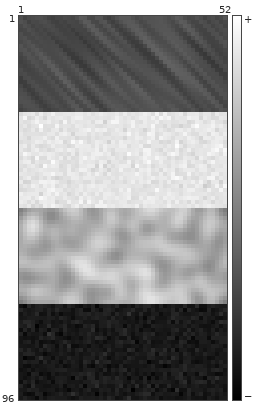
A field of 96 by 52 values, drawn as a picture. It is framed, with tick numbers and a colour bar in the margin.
It is made of 4 by 1 panels. Panel 1,1: low, slanting down to the right, faint in contrast. Panel 2,1: very high, fine-grained, faint in contrast. Panel 3,1: high, blotchy. Panel 4,1: very low, fine-grained, faint in contrast.
